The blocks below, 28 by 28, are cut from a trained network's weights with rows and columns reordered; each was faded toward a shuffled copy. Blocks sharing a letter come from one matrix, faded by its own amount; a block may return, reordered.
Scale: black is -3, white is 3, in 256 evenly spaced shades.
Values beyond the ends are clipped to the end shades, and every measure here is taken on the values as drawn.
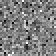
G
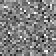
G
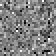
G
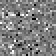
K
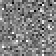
G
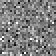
G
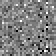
G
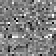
K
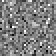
G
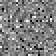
K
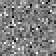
G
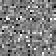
K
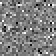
K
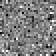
G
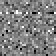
K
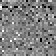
K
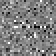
K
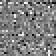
K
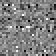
K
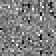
G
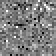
K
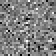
G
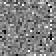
G
